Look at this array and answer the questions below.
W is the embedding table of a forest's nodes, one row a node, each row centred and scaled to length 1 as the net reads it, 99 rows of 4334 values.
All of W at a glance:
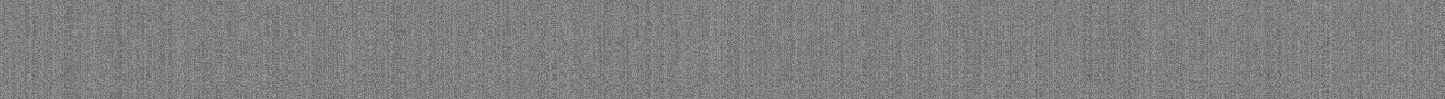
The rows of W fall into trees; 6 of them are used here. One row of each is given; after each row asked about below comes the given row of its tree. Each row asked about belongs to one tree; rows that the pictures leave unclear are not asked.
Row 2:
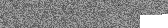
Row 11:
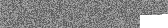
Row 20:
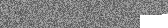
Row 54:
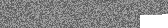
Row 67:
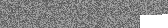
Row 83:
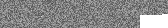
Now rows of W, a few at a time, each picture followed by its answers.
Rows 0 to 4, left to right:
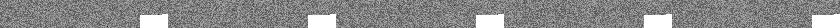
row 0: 54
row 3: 11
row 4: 20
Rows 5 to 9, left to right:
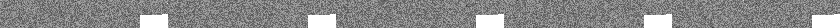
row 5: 11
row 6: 67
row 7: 67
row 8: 11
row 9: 54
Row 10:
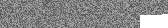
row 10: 67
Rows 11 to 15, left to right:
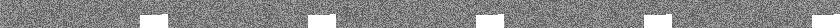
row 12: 67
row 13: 67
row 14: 83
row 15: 20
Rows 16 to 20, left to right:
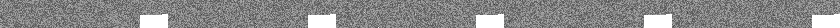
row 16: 2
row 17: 83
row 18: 67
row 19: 54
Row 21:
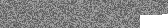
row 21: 2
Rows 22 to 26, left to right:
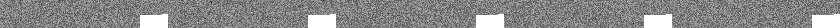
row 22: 11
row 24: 11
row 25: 67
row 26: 83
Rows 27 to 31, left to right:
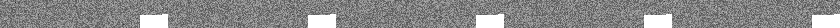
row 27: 67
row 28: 11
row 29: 11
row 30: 83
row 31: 83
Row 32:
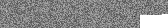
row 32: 83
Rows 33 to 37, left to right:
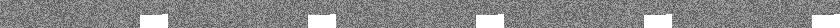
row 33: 11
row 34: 83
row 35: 83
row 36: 67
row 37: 20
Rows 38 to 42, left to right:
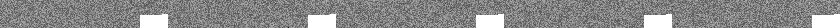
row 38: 83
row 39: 11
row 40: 2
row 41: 20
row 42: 20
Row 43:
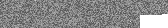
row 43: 20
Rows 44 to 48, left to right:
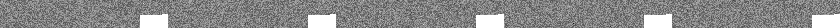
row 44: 2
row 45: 20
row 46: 54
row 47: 83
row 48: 54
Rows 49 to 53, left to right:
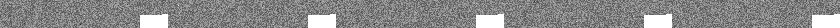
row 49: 67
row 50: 20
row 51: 20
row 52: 20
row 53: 83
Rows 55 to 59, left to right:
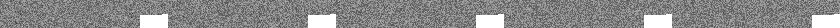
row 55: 20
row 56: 11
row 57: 20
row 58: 83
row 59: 11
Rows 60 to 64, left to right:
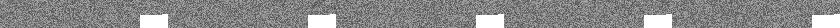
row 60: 2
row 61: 83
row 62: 20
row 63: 2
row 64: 11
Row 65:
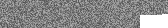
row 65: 67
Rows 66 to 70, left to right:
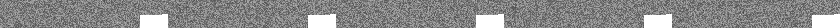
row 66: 2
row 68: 2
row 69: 67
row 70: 54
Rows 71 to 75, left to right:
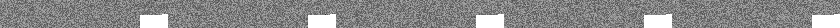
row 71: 83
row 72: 83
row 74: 2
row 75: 2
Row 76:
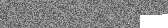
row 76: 2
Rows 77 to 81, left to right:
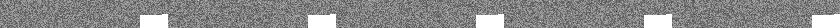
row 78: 67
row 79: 2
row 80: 54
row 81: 11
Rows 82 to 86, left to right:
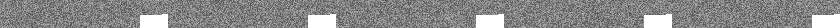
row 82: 11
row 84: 2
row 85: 20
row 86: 20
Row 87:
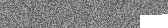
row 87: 83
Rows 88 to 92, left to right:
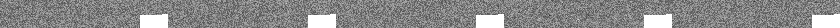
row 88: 67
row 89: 11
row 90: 20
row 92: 20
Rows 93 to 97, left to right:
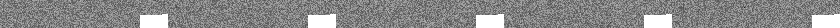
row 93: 2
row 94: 67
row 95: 20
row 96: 67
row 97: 67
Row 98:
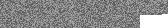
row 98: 20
